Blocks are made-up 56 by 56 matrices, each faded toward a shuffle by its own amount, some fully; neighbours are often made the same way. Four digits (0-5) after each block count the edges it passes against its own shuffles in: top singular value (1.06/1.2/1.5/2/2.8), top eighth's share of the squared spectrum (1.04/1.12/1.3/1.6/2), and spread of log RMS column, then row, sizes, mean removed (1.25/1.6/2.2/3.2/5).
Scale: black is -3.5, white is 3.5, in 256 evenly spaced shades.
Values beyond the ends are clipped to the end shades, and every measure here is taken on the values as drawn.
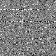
2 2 0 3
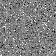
0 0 0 0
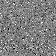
0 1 0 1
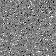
0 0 0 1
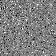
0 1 0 0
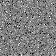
0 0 0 0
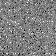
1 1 0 1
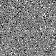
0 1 0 1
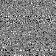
2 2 0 2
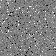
0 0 0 0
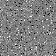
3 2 1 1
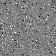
1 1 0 0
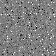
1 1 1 0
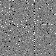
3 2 1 1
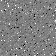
0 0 0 0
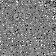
1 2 1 1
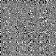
4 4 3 2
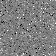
1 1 0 0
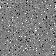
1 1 0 0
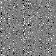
3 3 3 0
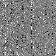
2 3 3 0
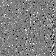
2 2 2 0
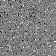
0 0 0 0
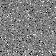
0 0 0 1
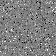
0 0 0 0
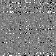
2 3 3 3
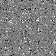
2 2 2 2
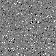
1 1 0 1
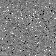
1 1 0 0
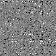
2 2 1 2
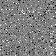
3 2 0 0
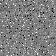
2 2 0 0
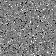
1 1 0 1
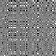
5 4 3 3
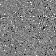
3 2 0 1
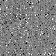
3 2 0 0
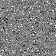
0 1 0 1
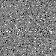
1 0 0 1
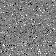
1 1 0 1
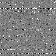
3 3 0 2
